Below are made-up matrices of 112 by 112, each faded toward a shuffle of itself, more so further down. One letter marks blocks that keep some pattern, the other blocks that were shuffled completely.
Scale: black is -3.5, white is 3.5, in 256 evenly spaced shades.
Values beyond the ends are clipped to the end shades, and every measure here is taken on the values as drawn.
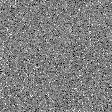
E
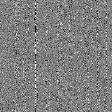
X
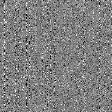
X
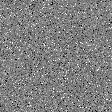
E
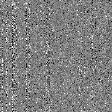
X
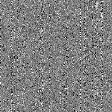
X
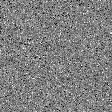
E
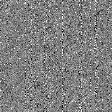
X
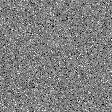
E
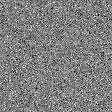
E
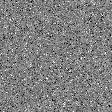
E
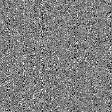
X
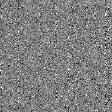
X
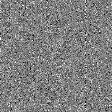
X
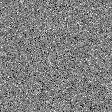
E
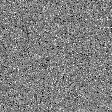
E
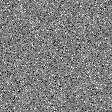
E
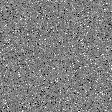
E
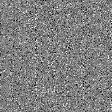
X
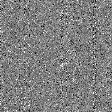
X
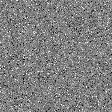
E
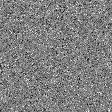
E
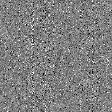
X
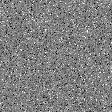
E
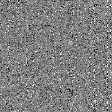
X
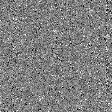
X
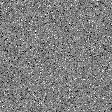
E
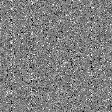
X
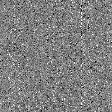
X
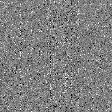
X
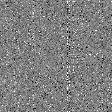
X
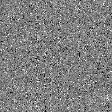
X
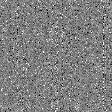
X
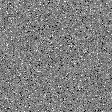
E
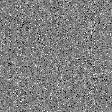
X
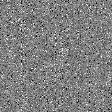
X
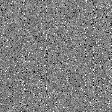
X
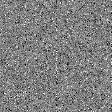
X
